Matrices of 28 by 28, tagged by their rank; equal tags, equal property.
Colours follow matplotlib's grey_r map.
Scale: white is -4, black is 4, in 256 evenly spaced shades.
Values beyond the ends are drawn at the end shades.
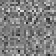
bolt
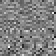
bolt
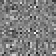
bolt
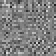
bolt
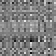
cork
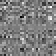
bolt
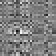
cork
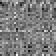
bolt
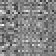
bolt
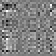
cork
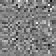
bolt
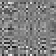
cork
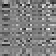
cork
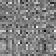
bolt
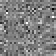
bolt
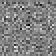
bolt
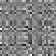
cork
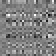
cork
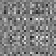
cork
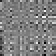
cork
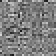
bolt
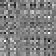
cork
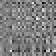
cork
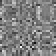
bolt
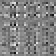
cork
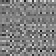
cork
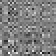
cork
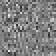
bolt
